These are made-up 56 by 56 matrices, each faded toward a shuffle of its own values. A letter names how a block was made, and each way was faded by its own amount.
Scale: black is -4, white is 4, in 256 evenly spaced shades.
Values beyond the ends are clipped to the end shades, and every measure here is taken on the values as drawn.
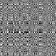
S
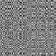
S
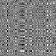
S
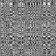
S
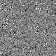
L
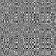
S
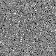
L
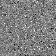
L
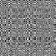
S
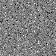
L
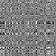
S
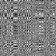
S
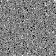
L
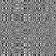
S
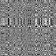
S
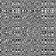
S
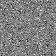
L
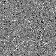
L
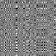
S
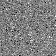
L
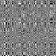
S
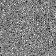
L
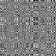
S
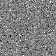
L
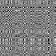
S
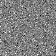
L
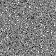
L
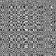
S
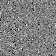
L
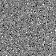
L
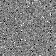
L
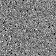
L
